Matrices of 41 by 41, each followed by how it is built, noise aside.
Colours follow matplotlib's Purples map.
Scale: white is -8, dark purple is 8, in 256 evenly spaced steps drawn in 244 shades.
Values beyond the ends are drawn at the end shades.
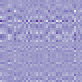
low rank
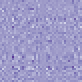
low rank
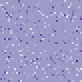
sparse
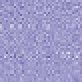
low rank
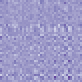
low rank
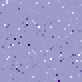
sparse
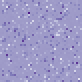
sparse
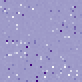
sparse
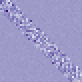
banded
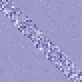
banded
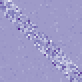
banded
